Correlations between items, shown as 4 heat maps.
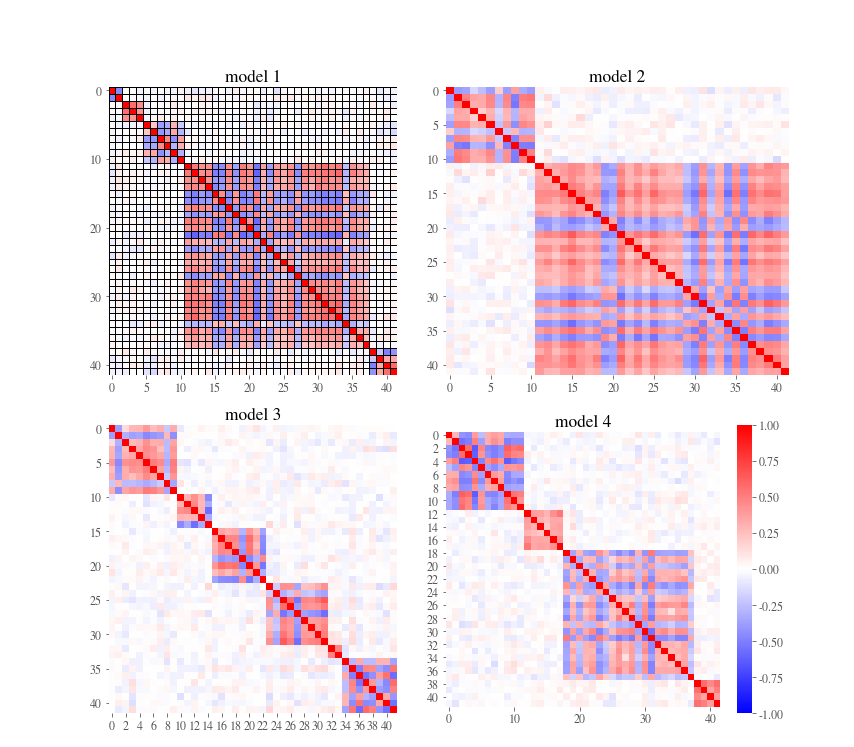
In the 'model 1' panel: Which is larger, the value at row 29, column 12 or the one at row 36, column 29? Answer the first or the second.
the first
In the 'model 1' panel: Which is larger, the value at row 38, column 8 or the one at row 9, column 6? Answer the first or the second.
the second
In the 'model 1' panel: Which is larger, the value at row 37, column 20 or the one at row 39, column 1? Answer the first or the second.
the first
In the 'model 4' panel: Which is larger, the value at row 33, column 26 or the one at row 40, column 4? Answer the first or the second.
the first
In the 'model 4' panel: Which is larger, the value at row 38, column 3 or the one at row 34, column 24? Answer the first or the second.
the first
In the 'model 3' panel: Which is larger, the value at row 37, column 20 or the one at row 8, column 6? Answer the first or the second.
the first
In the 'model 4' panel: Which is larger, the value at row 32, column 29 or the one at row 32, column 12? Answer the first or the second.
the second
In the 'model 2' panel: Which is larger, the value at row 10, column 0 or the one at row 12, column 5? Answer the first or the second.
the second
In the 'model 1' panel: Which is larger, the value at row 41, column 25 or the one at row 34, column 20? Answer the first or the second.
the first
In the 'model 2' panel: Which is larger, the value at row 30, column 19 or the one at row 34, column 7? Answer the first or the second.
the first
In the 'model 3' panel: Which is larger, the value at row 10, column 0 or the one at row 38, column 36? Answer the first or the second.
the first
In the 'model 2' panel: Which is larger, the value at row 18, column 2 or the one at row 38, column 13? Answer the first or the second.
the second
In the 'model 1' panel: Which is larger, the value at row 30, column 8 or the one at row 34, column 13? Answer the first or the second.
the first
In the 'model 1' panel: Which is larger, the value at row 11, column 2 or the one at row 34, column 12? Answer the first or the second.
the first
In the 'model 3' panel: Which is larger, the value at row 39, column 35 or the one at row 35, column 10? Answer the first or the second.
the second
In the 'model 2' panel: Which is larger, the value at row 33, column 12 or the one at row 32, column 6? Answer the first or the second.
the first
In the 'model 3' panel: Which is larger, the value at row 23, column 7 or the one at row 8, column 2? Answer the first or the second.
the first
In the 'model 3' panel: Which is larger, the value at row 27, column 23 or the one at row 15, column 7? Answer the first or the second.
the second
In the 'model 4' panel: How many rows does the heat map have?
42
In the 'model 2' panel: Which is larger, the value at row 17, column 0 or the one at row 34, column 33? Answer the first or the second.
the first
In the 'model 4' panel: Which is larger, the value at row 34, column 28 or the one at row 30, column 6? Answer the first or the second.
the first
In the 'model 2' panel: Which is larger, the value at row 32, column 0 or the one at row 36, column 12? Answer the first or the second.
the first
